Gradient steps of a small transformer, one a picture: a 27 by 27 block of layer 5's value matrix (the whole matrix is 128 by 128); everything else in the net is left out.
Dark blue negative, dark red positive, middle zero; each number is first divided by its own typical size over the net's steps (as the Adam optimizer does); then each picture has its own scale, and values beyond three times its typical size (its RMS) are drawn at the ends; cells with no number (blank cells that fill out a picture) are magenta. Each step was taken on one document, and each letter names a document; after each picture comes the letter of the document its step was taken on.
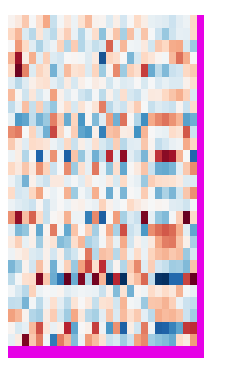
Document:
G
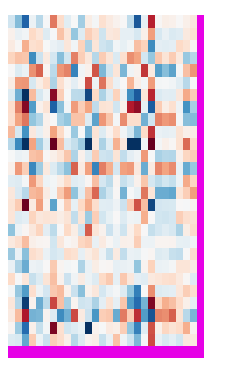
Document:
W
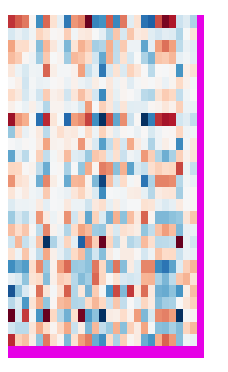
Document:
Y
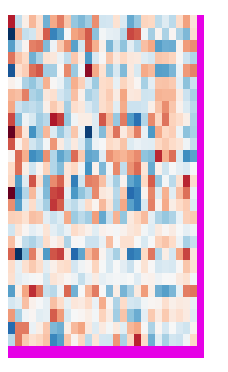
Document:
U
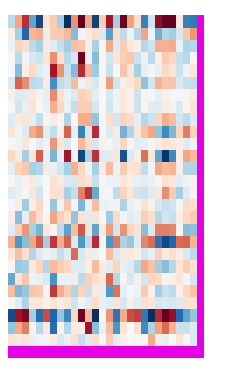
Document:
Y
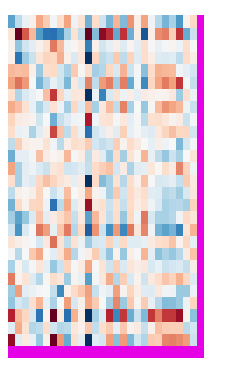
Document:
W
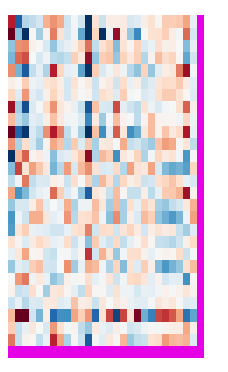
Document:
W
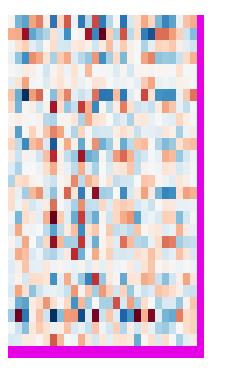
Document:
Y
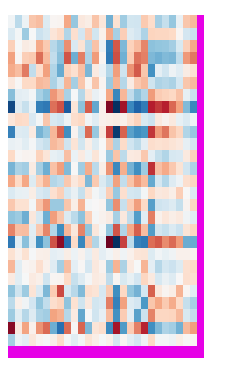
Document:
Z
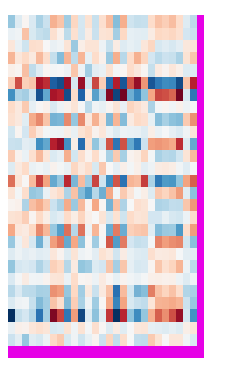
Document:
Z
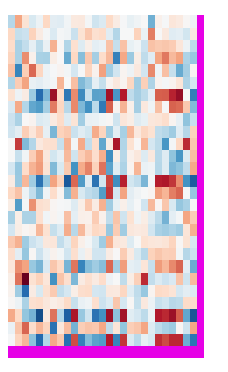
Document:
G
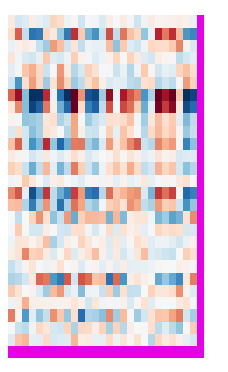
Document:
G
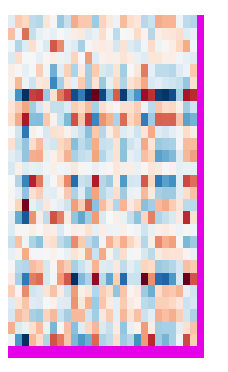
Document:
W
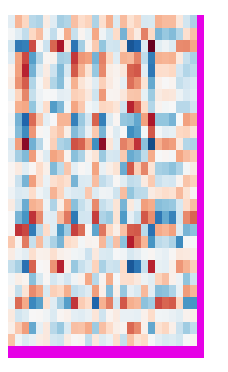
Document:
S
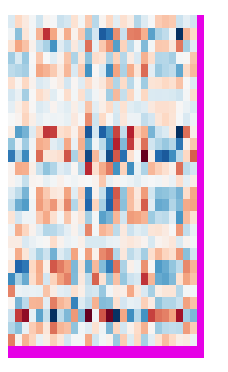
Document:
Y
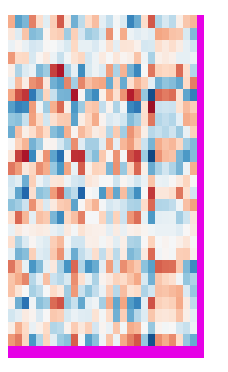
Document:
U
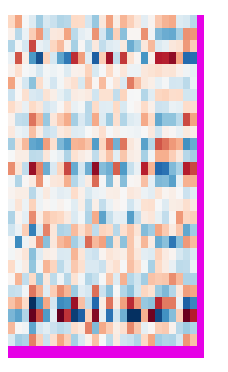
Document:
S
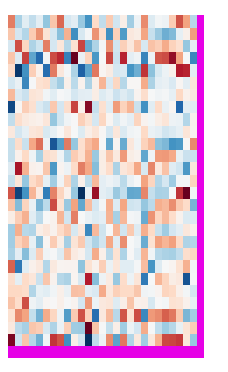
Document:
W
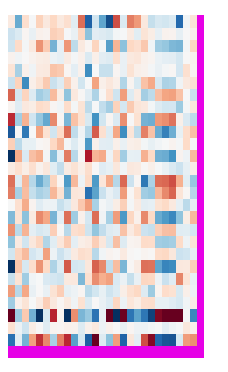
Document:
Y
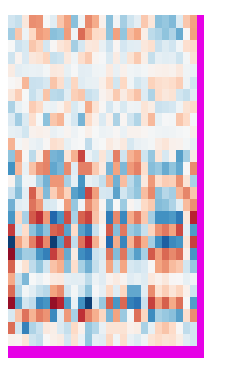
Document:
U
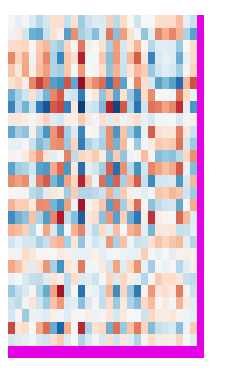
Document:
Z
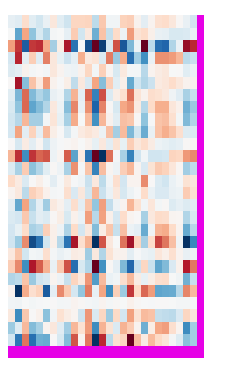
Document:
S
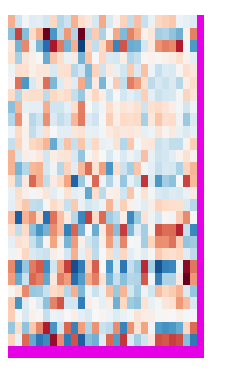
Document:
W
